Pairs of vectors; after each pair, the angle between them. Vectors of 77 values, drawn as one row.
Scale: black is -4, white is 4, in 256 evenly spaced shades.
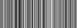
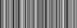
orthogonal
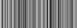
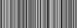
orthogonal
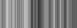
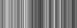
nearly parallel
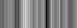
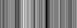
nearly parallel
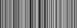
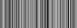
orthogonal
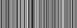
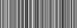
nearly opposite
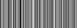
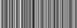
nearly opposite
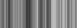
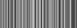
orthogonal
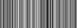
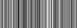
nearly opposite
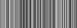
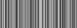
orthogonal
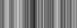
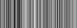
partly opposed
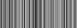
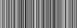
partly opposed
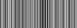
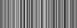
partly opposed
